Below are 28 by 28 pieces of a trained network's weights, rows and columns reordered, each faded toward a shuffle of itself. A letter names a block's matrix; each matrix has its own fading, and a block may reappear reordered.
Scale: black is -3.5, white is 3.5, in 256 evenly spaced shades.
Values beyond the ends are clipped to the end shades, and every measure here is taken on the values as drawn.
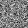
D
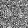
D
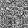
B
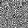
D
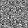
D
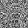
B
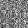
B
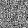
D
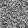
D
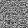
D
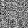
B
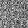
B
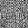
B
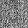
B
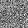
D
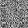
B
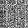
B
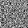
D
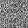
B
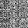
B
